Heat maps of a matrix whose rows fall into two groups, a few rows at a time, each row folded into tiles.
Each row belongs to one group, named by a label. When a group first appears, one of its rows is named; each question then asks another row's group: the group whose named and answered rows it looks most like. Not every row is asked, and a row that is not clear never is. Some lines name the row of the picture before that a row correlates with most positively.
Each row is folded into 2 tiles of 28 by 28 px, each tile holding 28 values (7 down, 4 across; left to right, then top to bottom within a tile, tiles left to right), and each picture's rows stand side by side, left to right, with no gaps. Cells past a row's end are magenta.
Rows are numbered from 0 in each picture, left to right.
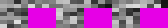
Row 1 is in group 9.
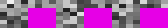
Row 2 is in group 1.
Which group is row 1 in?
9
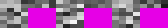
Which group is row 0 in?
9
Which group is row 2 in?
9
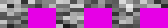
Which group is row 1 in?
9
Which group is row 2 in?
9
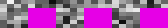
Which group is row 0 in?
9
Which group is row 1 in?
1
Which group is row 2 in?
1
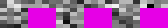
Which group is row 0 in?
9
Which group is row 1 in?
1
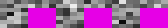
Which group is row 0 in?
9
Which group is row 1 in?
9
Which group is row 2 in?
1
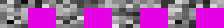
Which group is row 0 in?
1
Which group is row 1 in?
1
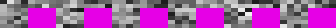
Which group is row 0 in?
1
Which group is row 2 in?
9
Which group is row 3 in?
1
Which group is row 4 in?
9
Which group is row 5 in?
9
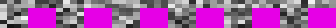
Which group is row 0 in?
9
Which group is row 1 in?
9
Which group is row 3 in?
1
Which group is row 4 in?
9
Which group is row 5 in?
1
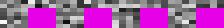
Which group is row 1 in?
1
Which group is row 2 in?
9
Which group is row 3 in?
9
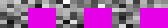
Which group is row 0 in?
1
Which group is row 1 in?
1
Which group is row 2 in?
1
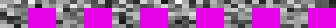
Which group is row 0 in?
1
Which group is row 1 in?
9
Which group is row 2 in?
1
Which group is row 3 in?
1
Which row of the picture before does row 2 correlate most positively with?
2
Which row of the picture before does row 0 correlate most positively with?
0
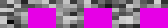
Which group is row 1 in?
9
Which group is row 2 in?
9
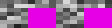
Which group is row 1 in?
9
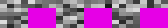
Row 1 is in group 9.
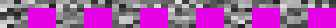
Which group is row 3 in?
9
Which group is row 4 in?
9
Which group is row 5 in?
9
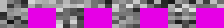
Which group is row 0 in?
1
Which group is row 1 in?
9
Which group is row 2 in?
9
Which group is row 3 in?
1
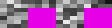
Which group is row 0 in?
9
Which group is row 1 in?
9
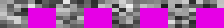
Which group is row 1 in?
1
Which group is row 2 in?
9
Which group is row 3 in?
1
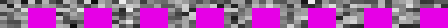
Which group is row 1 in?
1
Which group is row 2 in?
9
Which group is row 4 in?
1
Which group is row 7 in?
9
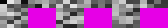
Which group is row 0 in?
1
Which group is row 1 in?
9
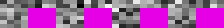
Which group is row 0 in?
1
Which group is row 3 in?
1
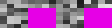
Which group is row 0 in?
9
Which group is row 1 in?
1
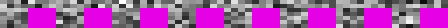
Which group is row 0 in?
1
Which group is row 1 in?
1
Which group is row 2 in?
1
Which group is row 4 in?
9
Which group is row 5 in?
9
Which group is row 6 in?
9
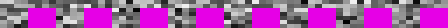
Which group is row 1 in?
9
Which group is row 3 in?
9
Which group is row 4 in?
1
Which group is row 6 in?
1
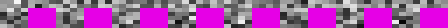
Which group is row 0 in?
1
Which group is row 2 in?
9
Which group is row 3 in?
1
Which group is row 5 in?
1
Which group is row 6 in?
9
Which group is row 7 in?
1
